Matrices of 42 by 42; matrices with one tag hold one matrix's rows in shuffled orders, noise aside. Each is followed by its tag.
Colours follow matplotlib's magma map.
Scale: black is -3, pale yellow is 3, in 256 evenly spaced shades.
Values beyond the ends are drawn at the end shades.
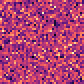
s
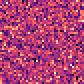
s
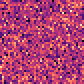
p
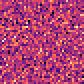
p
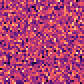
s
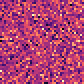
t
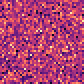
p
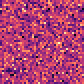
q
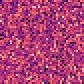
t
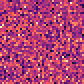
p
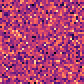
s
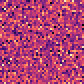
p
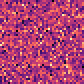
p
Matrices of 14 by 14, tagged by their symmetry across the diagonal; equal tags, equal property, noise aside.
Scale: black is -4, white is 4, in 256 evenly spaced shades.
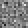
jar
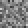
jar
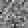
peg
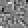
jar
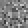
jar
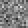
jar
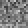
peg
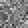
peg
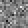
jar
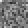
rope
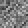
rope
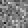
peg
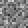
rope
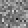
peg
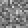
peg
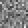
peg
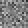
jar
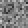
rope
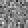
peg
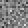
rope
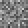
rope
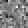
peg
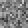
peg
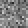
jar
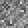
rope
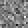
jar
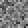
rope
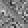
jar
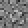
rope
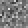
rope
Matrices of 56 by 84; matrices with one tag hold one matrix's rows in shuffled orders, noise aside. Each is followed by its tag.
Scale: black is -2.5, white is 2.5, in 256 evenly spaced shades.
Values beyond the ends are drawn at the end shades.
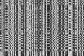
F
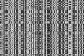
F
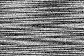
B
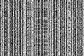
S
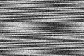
B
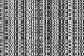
F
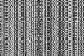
F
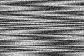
B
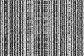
S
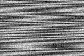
B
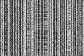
S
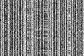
S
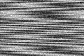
B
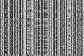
S
